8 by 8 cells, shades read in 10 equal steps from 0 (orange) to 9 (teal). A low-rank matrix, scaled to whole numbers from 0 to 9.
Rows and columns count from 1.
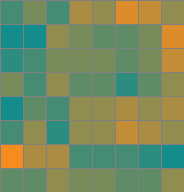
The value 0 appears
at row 7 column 1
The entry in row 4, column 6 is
8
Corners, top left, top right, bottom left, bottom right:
7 4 6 4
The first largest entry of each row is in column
1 1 1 6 1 3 8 1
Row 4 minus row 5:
-4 1 -3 2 2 5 2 1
